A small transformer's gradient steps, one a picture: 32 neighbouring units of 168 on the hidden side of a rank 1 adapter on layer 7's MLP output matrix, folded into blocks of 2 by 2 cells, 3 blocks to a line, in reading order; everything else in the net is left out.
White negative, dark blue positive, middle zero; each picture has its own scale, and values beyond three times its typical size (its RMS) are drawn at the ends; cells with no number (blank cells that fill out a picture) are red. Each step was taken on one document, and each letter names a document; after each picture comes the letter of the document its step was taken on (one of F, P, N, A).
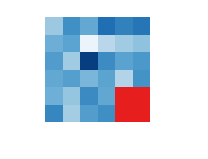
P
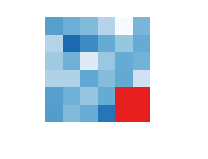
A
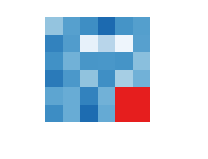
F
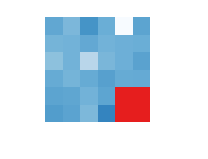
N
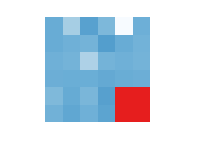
N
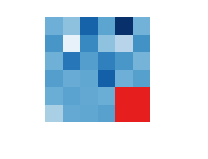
P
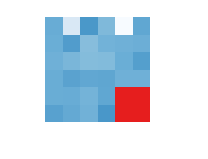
N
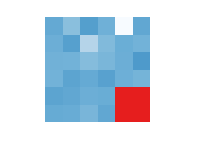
N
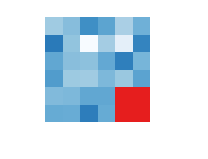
F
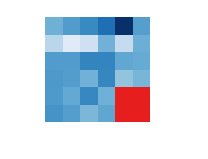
F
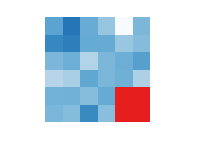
A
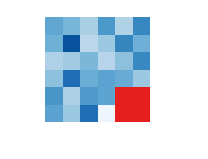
F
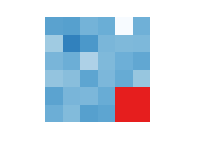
A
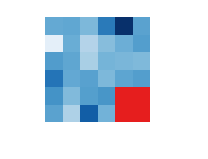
A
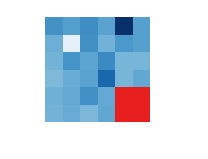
P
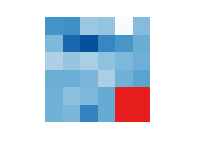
P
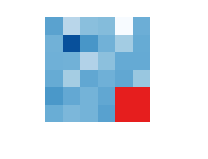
A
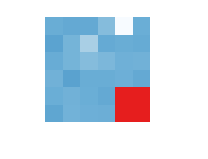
N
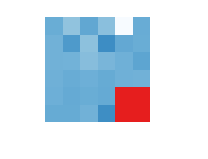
N
